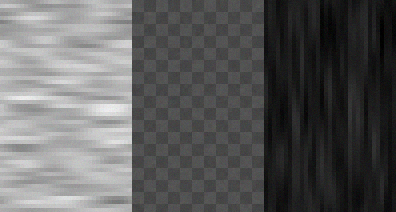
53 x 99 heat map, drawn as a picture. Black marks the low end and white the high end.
It is made of 1 by 3 panels. Panel 1,1: high, streaked across. Panel 1,2: low, checkered, faint in contrast. Panel 1,3: very low, streaked downward, faint in contrast.
